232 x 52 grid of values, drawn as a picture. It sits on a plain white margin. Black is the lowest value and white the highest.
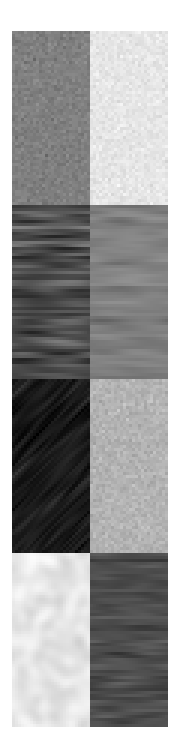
The table splits into 4 rows of 2 panels. Panel 1,1: middling, fine-grained, faint in contrast. Panel 1,2: very high, fine-grained, faint in contrast. Panel 2,1: low, streaked across. Panel 2,2: middling, streaked across, faint in contrast. Panel 3,1: very low, slanting up to the right, faint in contrast. Panel 3,2: high, fine-grained, faint in contrast. Panel 4,1: very high, blotchy, faint in contrast. Panel 4,2: low, streaked across, faint in contrast.
